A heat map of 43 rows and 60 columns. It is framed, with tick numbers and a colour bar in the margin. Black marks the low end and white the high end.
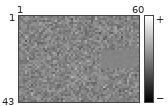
Histogram: bell-shaped. Stripes: none. Slope: none. Calmest part: middle right. Grain: fine. Odd patch: calmer, in the middle right.
